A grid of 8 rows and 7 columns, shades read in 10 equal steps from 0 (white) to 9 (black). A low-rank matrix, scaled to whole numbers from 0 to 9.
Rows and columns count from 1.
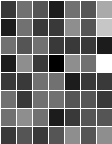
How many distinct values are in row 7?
5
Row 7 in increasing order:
4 5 5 6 6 7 8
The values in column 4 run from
5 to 9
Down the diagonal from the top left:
7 5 5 9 8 6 6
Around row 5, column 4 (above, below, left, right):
9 5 5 8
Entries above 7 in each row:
1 1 1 2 1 0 1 0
